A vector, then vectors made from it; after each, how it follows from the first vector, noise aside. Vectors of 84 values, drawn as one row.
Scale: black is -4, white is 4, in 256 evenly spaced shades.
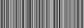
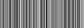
wrapped around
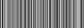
wrapped around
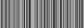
reversed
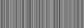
shrunk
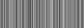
shrunk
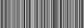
reversed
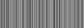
shrunk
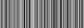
reversed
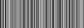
wrapped around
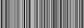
reversed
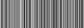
reversed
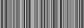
reversed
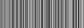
wrapped around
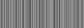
shrunk
